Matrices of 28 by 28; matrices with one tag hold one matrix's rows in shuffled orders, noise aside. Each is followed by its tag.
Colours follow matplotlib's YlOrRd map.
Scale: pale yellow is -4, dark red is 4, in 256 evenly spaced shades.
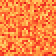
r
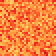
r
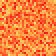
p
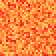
r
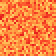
r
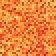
p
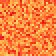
r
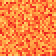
r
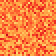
p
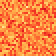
r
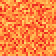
p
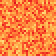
p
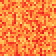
p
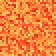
r
